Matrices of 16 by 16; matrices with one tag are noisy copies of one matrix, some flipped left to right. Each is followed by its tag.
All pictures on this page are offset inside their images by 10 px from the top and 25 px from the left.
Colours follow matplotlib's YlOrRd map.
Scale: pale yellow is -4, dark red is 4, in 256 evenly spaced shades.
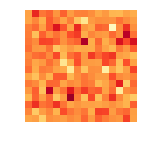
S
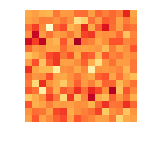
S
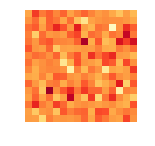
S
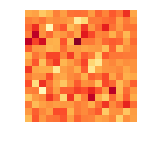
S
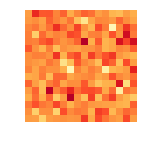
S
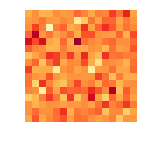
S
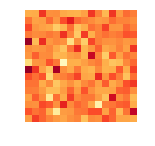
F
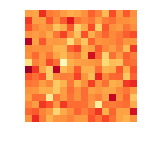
F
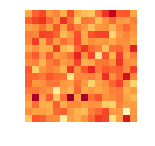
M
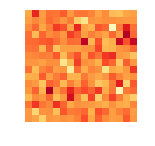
S
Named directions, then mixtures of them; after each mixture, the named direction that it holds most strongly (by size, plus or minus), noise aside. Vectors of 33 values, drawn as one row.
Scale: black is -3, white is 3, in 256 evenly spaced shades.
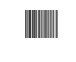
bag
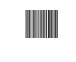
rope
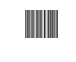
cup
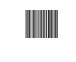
rope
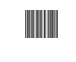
cup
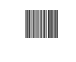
rope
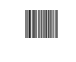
bag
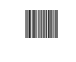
rope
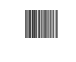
bag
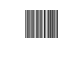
cup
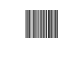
rope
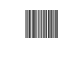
rope
